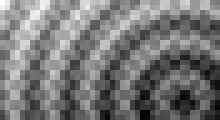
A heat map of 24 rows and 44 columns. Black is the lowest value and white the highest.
Slope: up to the top left. Rings: centred on the bottom right. Ninth with the highest average: top left. Ninth with the lowest average: bottom right. Histogram: bell-shaped.
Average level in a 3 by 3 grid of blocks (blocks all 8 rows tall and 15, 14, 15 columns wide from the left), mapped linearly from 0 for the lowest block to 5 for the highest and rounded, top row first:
5 4 3
4 2 1
2 1 0
